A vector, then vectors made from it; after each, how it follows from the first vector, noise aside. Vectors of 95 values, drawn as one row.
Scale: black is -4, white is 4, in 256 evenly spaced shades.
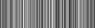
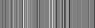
partly zeroed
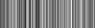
reversed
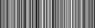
reversed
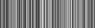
reversed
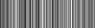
reversed
